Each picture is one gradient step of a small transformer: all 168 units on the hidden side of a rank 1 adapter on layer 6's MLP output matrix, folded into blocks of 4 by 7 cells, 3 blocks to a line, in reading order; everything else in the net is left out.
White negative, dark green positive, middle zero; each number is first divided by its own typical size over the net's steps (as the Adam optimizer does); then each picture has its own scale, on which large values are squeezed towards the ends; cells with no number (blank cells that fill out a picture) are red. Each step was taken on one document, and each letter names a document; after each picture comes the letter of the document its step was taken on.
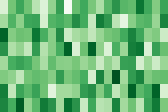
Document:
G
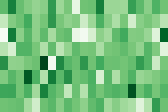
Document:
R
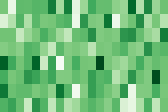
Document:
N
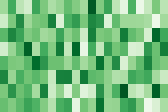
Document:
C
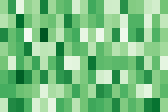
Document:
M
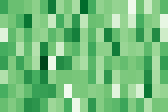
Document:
R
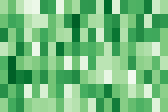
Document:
M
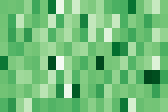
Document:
N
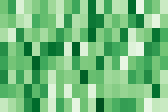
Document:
C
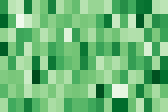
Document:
C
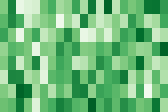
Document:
M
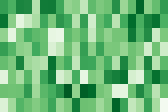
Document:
C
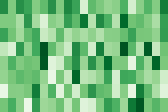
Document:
G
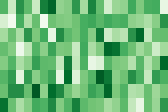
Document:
M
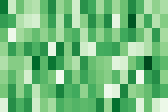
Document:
C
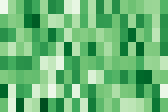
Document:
G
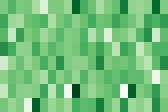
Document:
N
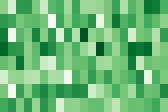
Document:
G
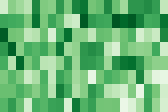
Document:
C
